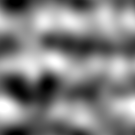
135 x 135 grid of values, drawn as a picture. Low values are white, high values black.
Grain: smooth. Lone odd cells: none. Stripes: horizontal, repeating 3 times.
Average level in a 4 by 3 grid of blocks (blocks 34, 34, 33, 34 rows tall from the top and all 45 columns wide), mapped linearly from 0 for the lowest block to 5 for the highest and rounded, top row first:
200 | 133 | 542 | 321
